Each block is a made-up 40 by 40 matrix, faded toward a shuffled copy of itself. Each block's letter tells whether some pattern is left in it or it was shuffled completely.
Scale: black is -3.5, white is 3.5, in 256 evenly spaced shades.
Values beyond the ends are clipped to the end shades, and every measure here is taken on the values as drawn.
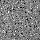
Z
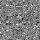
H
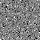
Z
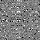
H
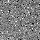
Z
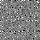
H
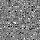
H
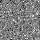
Z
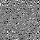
H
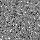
Z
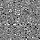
H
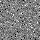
Z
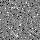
Z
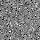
Z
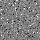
Z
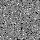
Z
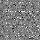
H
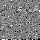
H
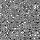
H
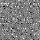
H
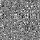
H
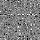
H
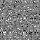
H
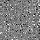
H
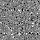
H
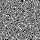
Z
